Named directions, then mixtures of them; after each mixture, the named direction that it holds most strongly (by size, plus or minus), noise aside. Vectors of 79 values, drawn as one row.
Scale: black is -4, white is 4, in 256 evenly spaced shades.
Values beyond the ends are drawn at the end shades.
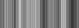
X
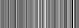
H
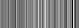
H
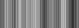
X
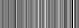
H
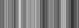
X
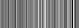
H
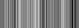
X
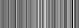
H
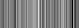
H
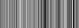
H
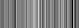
H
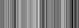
X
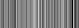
H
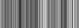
X
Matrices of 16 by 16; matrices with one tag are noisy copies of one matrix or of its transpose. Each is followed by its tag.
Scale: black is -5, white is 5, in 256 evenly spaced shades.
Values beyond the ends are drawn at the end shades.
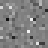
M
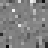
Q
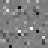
M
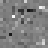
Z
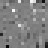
Q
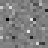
M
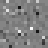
M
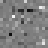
Z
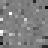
Q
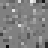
Q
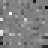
Q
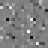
M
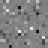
M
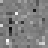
Z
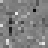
Z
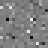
M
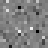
M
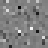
M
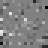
Q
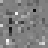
Z
